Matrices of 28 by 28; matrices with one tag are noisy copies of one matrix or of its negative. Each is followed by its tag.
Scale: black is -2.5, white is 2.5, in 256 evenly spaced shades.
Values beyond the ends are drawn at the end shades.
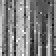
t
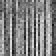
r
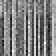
r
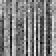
r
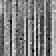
r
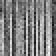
r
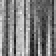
t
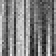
t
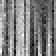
t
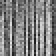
r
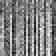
r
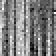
t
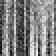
t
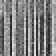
r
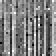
r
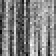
t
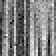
t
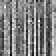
r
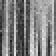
t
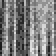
t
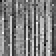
r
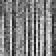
r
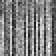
r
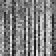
r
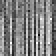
r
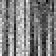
t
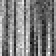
t
